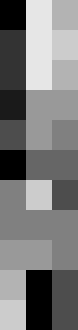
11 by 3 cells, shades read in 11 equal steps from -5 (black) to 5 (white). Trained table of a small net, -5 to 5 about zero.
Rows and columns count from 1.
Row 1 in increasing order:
-5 2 4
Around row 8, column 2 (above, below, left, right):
3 1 0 0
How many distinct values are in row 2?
3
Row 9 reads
1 1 0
